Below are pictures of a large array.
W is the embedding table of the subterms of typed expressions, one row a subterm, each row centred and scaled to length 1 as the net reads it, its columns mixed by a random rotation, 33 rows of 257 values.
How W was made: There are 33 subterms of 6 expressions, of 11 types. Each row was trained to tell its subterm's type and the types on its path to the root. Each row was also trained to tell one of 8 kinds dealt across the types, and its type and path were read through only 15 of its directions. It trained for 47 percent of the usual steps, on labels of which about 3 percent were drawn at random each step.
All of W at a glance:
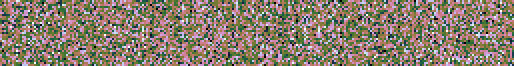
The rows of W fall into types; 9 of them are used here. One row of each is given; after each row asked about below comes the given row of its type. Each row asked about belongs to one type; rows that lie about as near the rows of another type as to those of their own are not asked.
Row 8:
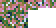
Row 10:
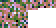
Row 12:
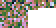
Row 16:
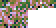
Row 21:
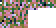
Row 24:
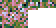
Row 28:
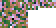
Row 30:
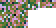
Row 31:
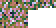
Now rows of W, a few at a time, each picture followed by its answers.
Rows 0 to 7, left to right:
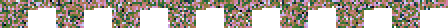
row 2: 16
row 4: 10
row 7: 28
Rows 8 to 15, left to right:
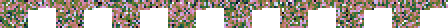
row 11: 24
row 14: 16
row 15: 31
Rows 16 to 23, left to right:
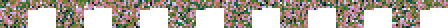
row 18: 24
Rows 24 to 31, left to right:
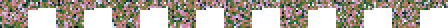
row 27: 28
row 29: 10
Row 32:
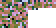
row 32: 28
